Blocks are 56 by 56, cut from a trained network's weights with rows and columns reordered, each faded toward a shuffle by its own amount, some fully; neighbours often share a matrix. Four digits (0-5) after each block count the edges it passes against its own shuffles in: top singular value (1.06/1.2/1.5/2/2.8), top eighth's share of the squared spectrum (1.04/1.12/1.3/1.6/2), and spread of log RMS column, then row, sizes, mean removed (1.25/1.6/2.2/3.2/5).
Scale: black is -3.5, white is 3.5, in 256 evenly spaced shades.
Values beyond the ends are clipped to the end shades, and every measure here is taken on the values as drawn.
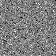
0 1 0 0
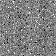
1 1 0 0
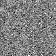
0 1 0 0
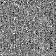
2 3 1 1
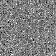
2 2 1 0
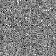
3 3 0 1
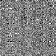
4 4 1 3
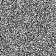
0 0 0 0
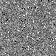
0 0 0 0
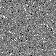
0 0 0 0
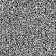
2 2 0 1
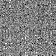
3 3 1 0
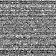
4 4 1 2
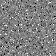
2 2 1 1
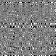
4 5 2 3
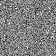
0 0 0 0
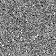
1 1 0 0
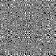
4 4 2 3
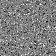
1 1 0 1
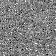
0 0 0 0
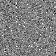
2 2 0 0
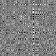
4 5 2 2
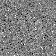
0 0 0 0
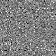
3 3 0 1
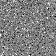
1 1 0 0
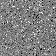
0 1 0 0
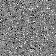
2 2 0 1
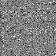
3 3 0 1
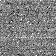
2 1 0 0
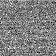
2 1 0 0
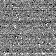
3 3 1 1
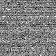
3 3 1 1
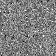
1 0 0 0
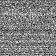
3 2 0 1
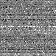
4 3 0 2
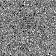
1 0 0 0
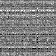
4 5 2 3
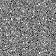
2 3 0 1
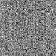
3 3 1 1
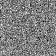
0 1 0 0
